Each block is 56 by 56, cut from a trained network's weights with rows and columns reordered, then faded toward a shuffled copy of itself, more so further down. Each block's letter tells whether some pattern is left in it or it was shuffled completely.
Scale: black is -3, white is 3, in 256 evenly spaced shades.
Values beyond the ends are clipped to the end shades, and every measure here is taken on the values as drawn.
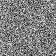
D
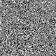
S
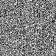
S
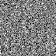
S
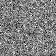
D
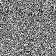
D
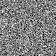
D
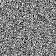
S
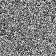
D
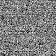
S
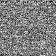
S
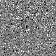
S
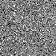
S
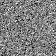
D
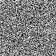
D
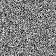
S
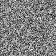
D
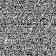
S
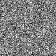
S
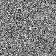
S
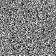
S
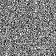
D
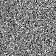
D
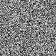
D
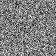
D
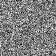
D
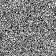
D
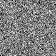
D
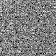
S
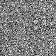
S
